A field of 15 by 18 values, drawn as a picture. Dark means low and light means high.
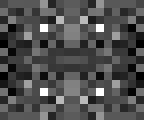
Stripes: none. Average level on the scale: 30%. Slope: none. Mirror symmetry: left to right and top to bottom. Calmest part: centre. Histogram: skewed, a long tail of high values.
